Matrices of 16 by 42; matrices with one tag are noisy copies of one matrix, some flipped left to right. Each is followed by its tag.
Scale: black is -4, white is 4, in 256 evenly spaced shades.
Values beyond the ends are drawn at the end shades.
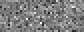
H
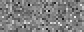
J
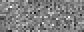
H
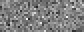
H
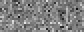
J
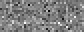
J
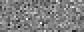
H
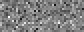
J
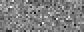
H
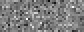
H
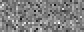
J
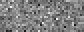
H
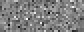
H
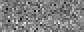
J
